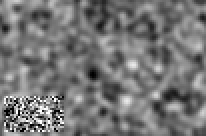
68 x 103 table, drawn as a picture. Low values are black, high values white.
Mirror symmetry: none. Grain: blotchy. Slope: none. Stripes: none. Odd patch: rougher, in the bottom left. Roughest part: bottom left.
